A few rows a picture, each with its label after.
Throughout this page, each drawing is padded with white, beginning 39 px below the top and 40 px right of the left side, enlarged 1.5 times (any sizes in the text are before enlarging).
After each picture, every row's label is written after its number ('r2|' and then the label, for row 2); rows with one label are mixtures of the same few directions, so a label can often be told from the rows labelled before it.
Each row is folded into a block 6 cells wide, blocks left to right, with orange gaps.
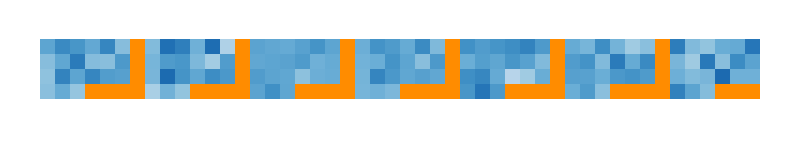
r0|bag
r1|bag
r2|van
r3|bag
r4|van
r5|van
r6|bag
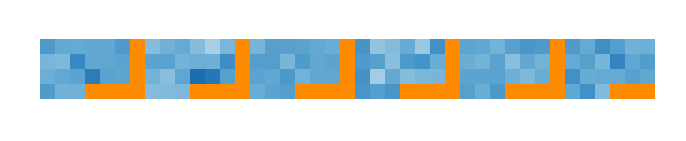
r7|bag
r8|van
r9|bag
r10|bag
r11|van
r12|van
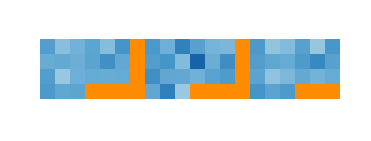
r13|bag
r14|van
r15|bag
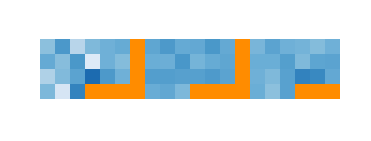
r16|van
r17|bag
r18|van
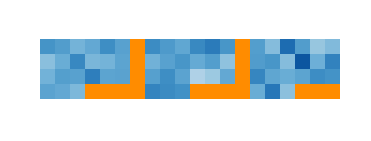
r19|bag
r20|van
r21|van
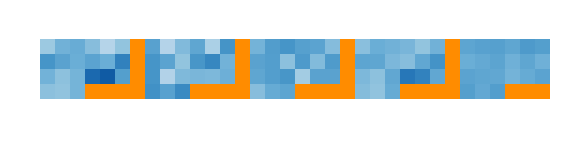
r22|van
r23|bag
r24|bag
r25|van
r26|van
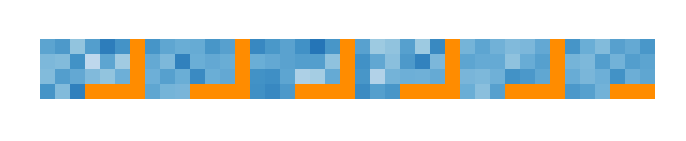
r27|van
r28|bag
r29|van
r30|bag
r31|van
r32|bag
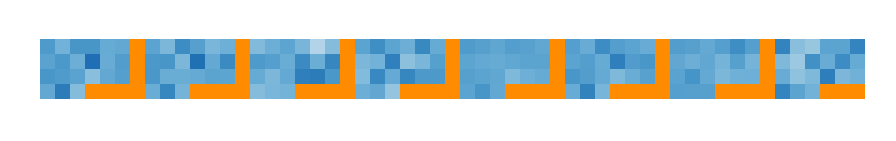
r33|van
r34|van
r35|van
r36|bag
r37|van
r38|van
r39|van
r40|bag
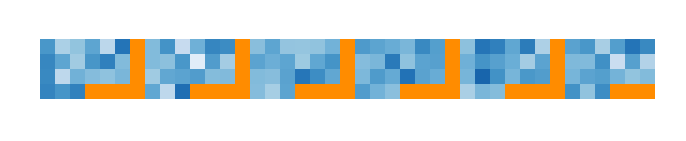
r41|bag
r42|van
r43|van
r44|bag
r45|bag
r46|van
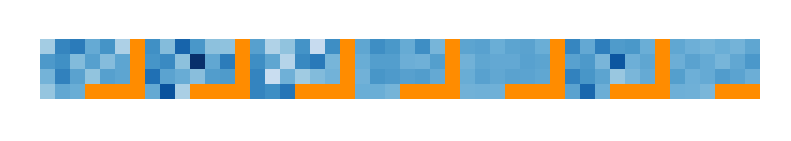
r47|bag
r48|van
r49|bag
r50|bag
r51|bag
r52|van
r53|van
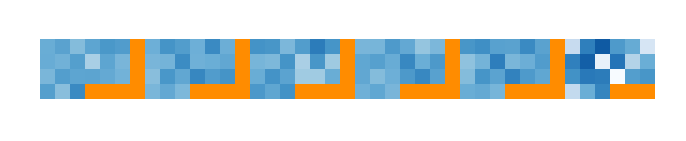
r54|van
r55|bag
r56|van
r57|van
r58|bag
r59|bag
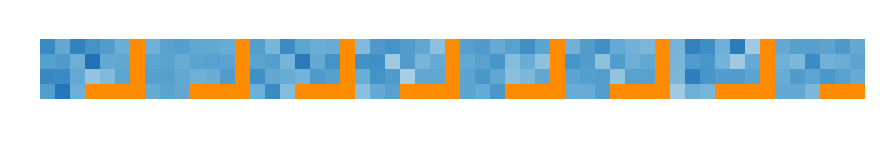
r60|van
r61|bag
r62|van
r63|bag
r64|van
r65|bag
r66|bag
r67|bag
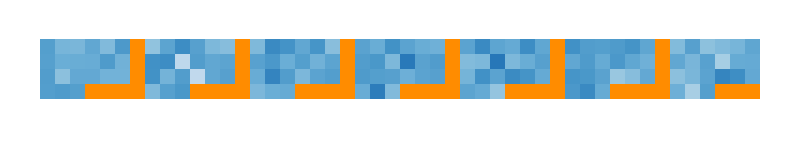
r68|bag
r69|bag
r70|bag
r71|van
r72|bag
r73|van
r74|van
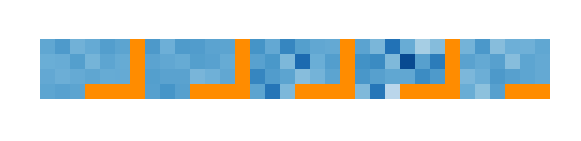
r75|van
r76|van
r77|van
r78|van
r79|van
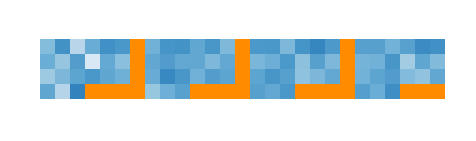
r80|van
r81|bag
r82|van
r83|van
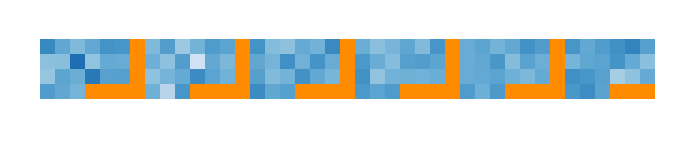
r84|bag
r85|van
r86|bag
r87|bag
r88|van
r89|van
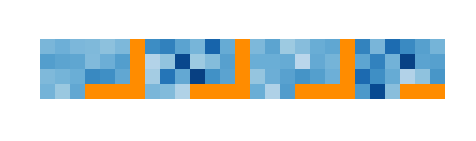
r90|van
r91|bag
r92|van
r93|van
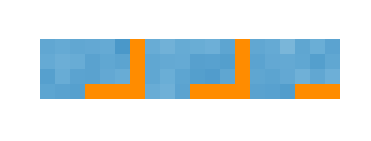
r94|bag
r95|van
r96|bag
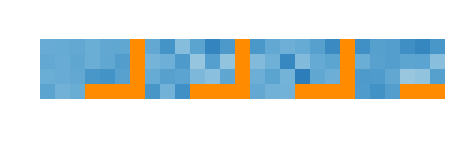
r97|van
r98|van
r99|bag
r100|van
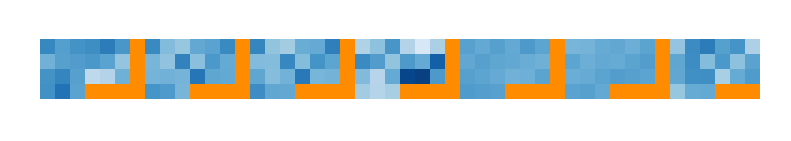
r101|van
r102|bag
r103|bag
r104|van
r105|van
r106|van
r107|bag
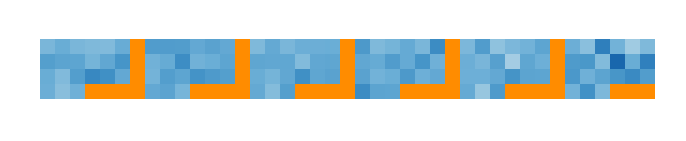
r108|van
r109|bag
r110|van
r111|bag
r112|van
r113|van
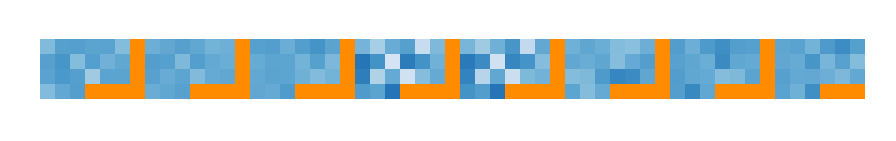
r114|bag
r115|bag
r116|van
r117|bag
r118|bag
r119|van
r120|van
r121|van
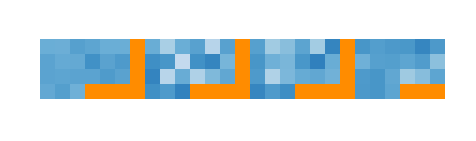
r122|van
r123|bag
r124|bag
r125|van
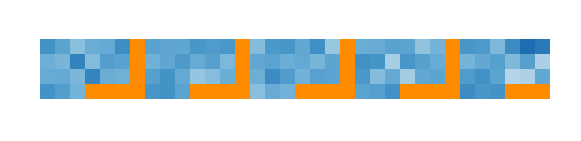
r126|bag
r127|van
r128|bag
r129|bag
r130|van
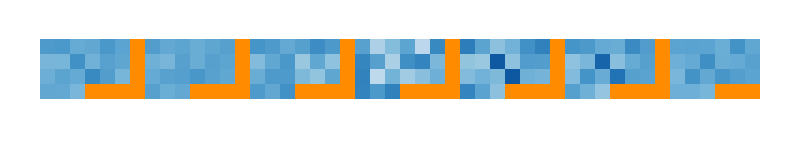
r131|bag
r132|bag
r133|van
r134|bag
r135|bag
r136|bag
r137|bag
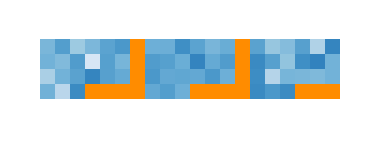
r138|van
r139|van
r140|bag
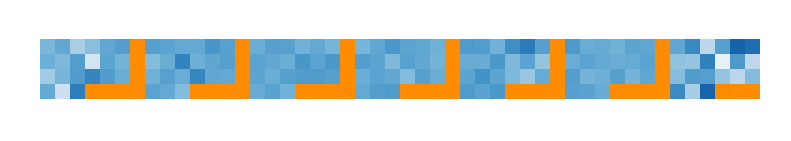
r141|van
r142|bag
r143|van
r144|bag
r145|van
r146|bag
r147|van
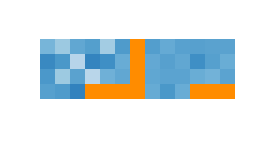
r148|bag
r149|van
